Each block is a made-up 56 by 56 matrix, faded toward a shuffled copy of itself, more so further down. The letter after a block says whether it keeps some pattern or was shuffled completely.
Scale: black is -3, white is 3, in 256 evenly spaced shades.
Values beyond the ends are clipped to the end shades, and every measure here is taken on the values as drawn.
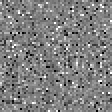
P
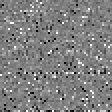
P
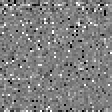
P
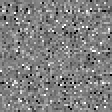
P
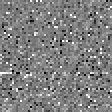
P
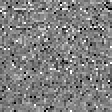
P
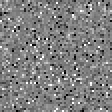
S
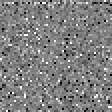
P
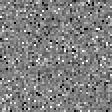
S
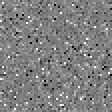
S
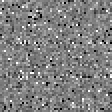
P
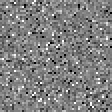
S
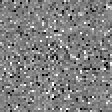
P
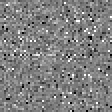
P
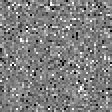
P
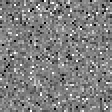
S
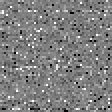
P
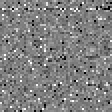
P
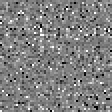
P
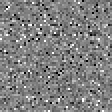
P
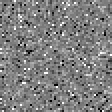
S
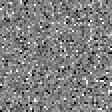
S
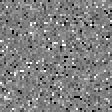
S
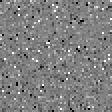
S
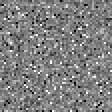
S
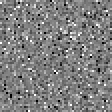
P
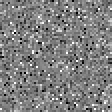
S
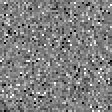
S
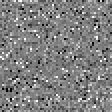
P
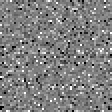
P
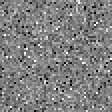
S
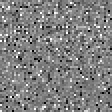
P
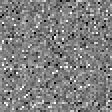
P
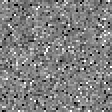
S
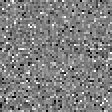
P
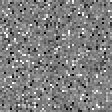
S
